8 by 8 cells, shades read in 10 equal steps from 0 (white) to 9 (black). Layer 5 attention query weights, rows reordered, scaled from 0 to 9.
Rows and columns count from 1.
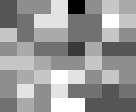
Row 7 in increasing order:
1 1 4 4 5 5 5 6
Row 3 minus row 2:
-4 0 2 2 0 0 2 2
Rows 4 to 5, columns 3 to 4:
5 5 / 3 4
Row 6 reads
4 3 2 0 1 4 2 4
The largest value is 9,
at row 1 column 5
